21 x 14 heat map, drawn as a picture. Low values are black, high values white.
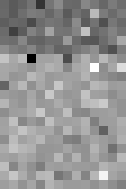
Seam: horizontal, 30% of the way down, the bottom part higher. Stripes: none. Ninth with the lowest average: top left. Average level on the scale: 60%.
